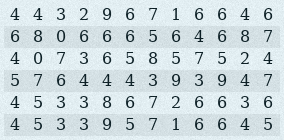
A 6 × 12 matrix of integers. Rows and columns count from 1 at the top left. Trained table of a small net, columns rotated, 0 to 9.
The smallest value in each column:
4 0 0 2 4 4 3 1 3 5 2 4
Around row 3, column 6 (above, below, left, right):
6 4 6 8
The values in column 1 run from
4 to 6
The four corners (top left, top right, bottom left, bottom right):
4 6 4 5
